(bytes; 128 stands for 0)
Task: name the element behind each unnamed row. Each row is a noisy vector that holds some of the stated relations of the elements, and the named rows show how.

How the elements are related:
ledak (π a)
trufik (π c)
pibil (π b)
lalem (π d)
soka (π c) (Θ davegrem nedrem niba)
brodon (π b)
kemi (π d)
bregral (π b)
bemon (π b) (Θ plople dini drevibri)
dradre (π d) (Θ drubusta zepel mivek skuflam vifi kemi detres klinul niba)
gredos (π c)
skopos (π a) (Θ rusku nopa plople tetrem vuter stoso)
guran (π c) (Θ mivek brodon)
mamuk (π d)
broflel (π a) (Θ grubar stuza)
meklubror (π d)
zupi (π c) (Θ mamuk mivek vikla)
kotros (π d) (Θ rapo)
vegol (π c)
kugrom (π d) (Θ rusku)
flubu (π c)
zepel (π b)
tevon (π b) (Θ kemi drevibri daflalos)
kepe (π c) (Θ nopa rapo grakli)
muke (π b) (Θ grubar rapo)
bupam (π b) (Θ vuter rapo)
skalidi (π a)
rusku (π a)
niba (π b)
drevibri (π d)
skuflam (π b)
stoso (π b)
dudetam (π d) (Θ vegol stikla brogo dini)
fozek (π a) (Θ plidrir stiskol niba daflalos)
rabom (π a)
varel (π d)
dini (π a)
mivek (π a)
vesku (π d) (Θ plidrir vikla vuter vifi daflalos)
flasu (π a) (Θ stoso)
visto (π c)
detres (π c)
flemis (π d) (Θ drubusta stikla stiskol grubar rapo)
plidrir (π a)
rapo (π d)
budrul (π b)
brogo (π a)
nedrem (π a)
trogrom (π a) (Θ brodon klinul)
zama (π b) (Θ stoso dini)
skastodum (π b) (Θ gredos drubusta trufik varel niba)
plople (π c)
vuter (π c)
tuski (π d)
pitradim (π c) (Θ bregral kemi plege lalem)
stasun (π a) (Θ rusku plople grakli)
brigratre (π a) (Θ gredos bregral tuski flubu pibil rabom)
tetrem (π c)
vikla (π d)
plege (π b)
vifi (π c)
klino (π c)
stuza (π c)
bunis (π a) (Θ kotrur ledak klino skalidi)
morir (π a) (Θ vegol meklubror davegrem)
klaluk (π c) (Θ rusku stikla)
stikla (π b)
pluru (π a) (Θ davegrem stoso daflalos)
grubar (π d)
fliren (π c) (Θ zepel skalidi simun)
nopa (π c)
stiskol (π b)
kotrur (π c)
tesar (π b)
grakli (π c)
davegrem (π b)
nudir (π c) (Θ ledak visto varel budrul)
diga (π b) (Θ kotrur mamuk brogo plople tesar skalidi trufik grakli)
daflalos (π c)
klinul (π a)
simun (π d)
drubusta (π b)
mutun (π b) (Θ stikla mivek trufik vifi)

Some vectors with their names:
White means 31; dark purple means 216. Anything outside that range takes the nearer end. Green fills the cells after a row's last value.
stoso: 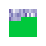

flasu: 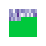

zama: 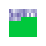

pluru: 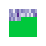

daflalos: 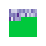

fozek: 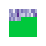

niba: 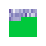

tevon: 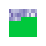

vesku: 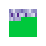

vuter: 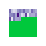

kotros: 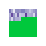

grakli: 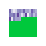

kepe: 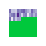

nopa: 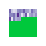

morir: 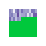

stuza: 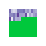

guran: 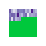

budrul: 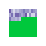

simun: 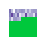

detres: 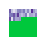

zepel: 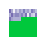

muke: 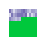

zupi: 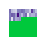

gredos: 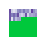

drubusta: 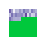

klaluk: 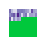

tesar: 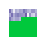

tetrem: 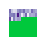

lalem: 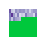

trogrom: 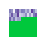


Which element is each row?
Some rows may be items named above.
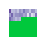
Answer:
plege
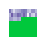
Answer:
diga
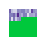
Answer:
soka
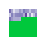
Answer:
stiskol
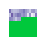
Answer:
tevon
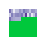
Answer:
stiskol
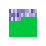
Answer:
pitradim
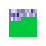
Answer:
fliren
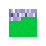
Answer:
simun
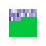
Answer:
plople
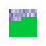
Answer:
bregral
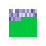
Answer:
klinul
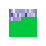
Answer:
meklubror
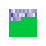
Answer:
kemi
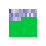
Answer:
pibil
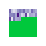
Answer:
vuter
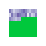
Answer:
bupam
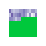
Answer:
tevon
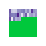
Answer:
visto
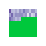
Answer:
plege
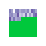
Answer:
nedrem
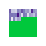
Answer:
nudir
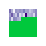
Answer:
rapo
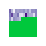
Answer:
varel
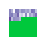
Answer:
skalidi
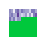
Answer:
pluru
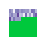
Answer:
plidrir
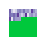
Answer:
trufik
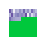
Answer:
brodon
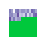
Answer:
nedrem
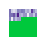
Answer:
fliren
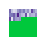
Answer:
vifi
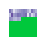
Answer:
mutun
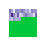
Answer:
dradre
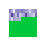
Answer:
flemis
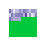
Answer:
stiskol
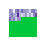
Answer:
pluru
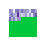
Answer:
pluru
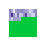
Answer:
dudetam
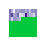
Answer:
varel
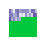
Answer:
rabom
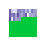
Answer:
vegol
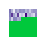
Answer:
vikla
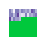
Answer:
ledak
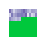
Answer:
muke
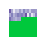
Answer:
davegrem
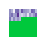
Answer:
bunis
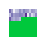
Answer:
stikla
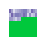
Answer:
skastodum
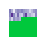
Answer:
dudetam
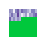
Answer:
stasun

